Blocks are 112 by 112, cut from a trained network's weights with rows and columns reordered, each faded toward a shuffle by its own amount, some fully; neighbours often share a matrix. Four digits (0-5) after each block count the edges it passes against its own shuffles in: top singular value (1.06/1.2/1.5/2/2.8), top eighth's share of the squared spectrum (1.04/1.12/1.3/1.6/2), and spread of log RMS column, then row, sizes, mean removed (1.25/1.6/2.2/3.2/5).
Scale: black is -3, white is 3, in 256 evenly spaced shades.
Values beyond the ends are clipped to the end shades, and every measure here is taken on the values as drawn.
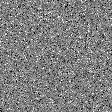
0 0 0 0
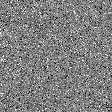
0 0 0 0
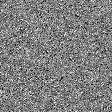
2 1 0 0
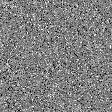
0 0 0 0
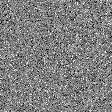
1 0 0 0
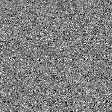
2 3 0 3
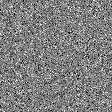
0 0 0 0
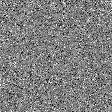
1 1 0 1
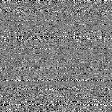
3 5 2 4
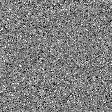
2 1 0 1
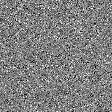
2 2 0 2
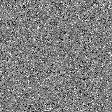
1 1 0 1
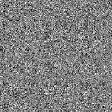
3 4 2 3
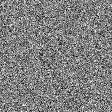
2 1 0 0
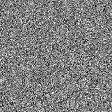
3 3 1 1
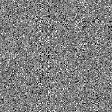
3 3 3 1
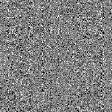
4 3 3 1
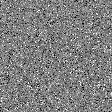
1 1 1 0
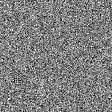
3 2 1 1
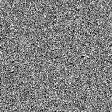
3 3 1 0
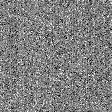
2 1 0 0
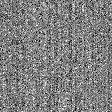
3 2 0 1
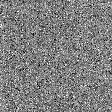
1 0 0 0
